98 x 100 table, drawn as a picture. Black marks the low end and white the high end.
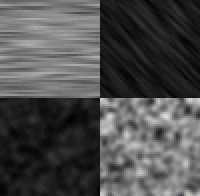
The table splits into 2 rows of 2 panels. Panel 1,1: middling, streaked across. Panel 1,2: very low, slanting down to the right, faint in contrast. Panel 2,1: very low, blotchy, faint in contrast. Panel 2,2: middling, blotchy, strong in contrast.
